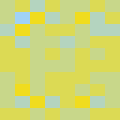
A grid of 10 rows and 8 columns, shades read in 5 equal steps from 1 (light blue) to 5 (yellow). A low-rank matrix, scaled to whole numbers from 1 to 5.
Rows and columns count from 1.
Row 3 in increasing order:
2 2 2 3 3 4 4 5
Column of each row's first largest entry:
2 3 2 1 1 1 2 2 3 1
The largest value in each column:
4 5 5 4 4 5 4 4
